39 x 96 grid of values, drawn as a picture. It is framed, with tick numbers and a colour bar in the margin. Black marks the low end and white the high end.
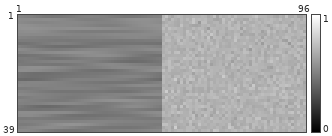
It is made of 1 by 2 panels. Panel 1,1: middling, streaked across, faint in contrast. Panel 1,2: high, fine-grained, faint in contrast.
